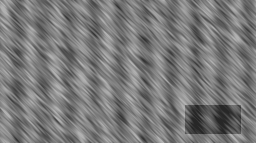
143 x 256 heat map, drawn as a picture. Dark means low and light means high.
Upright stripes repeat 10 times across the table. On average the colour sits 50% of the way up the scale. In the bottom right lies a patch that is lower than the rest. The ninth with the lowest average is the bottom right.
